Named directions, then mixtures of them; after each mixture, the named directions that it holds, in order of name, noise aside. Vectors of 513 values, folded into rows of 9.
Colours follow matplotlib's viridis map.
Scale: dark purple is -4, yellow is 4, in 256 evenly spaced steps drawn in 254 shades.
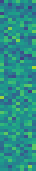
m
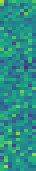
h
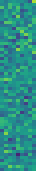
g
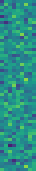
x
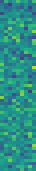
m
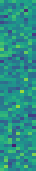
h, x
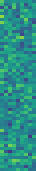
g, x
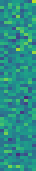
g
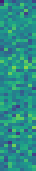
h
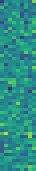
g, m, x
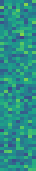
g, x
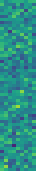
h, x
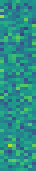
g, m, x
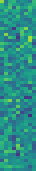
g, h, m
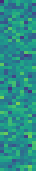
m, x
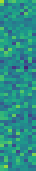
h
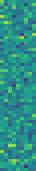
x
